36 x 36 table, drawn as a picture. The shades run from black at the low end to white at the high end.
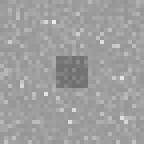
The distribution is heavy-tailed on both sides. An odd patch, lower than its surroundings, sits in the centre. The ninth with the lowest average is the centre.
